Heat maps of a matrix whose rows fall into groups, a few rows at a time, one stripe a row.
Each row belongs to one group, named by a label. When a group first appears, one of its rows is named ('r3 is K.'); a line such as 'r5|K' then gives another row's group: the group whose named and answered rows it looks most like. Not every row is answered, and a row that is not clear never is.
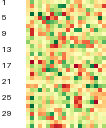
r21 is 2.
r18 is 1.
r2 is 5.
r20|2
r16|1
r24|5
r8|2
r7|5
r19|5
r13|5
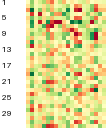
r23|2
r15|2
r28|2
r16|2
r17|1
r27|1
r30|1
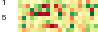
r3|1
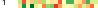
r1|2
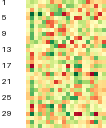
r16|5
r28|1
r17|2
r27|1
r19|2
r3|5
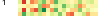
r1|1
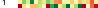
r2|5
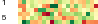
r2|5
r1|2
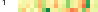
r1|2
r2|2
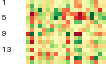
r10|2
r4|5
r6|2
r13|2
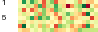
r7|2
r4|2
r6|2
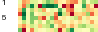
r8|2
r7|5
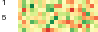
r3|5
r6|5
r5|5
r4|2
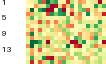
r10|2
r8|1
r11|5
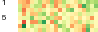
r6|1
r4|1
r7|2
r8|2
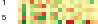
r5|1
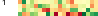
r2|1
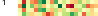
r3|1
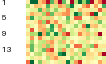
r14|5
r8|1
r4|2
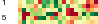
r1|5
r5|1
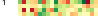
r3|1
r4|1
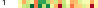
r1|1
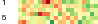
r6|5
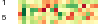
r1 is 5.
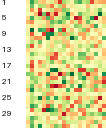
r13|5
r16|1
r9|1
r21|5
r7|2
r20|5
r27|5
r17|2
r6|5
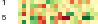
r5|5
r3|1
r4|2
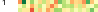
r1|2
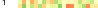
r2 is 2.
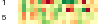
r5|1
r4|1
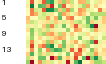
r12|1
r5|5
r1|1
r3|1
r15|5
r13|5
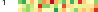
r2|5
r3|5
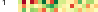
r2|5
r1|1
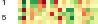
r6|2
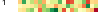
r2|2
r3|5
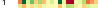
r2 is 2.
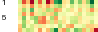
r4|1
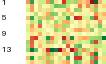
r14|2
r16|2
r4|5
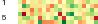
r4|2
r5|5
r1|2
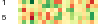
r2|5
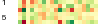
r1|1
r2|2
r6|2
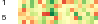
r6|1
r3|5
